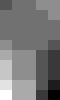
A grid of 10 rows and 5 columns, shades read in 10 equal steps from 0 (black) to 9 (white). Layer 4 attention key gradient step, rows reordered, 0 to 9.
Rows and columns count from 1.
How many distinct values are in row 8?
4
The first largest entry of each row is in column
4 5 1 1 1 1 1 1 1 1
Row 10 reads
9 6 6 2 0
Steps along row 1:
up same up same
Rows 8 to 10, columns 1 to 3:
7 5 5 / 8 6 6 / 9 6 6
